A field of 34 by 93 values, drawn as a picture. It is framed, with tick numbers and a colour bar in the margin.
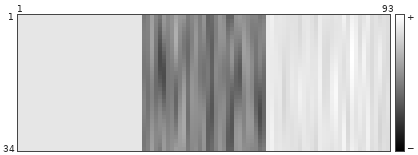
It is made of 1 by 3 panels. Panel 1,1: very high, flat. Panel 1,2: middling, streaked downward. Panel 1,3: very high, streaked downward, faint in contrast.
